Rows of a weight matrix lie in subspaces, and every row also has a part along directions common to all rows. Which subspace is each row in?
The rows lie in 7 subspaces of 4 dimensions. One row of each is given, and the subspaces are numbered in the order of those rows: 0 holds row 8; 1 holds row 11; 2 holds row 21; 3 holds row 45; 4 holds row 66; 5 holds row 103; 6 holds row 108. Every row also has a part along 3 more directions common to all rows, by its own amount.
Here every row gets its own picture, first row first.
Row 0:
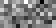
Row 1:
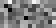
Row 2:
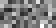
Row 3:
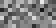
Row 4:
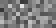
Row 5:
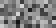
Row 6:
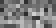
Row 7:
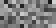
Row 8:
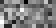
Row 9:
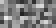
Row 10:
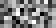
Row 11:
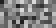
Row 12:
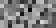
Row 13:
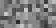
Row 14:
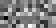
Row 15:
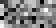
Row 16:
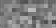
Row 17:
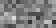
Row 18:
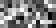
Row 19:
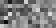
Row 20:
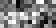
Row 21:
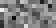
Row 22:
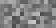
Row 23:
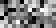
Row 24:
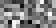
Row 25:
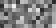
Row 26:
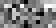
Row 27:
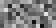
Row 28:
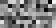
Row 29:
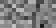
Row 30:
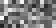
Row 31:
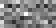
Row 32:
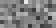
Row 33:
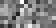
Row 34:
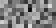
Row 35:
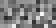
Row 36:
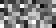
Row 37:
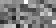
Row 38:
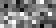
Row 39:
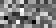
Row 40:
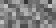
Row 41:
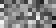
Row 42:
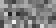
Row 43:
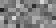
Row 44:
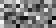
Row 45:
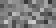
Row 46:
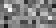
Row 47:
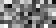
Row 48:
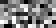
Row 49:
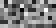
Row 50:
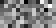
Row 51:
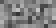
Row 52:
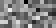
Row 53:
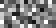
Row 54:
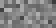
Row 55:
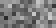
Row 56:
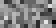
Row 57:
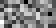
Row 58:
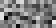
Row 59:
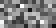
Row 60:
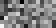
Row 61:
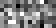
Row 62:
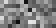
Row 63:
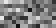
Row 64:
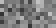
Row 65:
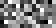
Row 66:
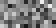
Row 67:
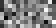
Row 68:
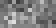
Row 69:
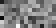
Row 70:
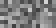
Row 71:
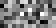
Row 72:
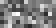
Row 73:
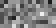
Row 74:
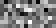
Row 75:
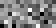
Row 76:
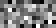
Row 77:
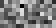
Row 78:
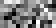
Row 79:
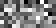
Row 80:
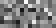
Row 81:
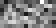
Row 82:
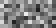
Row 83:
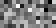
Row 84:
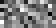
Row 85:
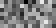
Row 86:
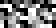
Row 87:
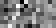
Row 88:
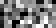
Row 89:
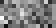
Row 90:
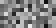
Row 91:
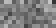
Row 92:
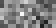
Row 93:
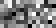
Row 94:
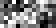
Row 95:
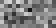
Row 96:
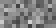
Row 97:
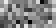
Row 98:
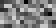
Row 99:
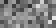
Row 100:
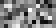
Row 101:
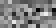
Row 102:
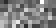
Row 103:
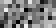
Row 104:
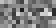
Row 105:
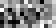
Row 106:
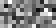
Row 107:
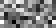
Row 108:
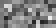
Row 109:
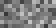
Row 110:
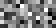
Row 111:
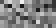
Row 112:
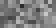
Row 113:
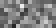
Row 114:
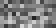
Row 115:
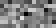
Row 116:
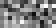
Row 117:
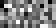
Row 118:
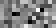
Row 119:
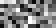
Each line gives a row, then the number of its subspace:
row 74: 5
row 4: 4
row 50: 4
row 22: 3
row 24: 5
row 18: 6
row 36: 6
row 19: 3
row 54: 5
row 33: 2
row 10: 3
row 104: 1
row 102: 5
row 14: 1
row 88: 5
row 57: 0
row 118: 3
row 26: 4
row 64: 6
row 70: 1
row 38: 5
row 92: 0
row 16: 6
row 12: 1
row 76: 6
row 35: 3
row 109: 4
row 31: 4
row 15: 2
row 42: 0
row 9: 1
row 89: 0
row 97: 5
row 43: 2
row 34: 1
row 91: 4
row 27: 1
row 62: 2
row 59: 6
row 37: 3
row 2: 0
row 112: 0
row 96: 0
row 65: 3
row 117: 1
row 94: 5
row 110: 4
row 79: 0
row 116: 6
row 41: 6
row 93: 6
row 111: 4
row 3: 2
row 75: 3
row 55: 6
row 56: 4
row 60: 2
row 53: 3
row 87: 2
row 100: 6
